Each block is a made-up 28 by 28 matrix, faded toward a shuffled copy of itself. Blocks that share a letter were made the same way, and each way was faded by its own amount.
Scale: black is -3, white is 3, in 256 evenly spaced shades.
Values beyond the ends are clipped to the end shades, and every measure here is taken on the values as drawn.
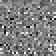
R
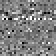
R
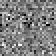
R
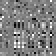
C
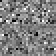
R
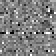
R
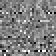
R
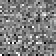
R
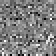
R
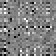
C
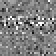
R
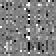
C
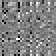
C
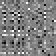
C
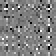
C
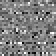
R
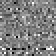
R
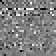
R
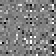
C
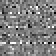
R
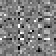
C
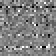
R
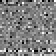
R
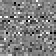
R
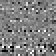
R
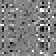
C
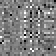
C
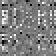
C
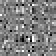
C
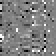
C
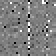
C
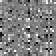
C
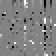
C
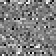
R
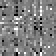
C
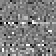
R
